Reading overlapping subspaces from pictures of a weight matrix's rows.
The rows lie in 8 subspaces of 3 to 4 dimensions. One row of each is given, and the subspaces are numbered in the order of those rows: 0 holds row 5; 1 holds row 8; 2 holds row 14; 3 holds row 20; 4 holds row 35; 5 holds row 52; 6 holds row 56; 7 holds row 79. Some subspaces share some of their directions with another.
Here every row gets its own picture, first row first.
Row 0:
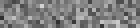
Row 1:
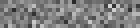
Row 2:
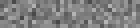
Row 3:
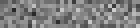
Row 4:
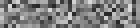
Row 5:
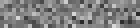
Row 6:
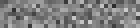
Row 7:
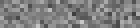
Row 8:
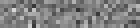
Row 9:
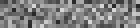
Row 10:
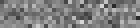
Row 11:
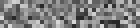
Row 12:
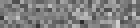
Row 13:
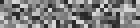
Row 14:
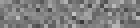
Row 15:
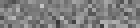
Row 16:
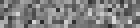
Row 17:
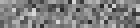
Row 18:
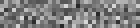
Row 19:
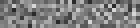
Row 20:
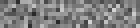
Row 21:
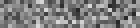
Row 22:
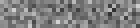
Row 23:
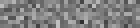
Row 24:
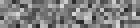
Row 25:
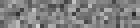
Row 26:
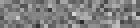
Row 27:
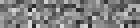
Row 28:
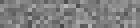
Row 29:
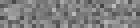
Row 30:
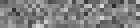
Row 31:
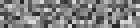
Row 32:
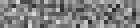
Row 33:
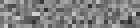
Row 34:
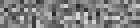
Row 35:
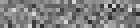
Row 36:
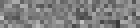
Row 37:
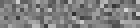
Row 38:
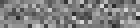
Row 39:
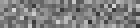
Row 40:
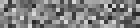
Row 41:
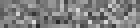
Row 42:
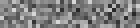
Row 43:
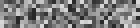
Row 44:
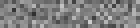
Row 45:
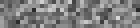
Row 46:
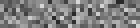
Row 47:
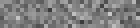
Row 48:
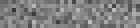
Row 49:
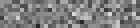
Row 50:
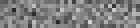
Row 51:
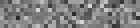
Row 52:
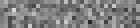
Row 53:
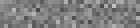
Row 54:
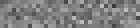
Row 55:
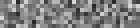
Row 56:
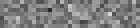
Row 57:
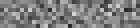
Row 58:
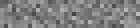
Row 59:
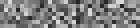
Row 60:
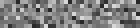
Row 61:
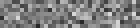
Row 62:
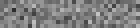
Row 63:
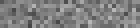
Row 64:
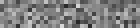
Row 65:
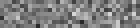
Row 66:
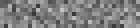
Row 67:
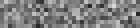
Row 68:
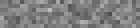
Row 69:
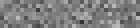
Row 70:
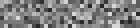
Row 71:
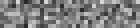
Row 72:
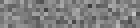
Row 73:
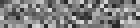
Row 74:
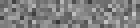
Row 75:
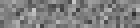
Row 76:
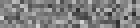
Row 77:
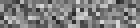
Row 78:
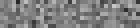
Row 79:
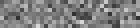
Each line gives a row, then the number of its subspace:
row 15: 4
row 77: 2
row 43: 6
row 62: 1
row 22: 6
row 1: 4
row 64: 1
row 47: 6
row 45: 6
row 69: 2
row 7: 5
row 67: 0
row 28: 1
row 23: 4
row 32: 3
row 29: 4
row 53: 2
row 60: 3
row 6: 5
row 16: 5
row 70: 0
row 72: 0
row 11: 4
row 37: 3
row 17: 6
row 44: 6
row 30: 0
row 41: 0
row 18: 1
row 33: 0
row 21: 0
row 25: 6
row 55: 3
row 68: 6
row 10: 7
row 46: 2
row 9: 0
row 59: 2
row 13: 0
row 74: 4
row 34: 1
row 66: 7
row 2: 4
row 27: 1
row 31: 0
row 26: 5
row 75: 6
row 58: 7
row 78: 3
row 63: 1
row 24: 6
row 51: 2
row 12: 2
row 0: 4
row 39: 1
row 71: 3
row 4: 7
